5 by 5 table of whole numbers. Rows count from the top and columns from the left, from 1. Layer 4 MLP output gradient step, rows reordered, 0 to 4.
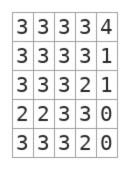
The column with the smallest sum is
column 5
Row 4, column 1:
2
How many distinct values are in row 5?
3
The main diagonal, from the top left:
3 3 3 3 0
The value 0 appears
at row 4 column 5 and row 5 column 5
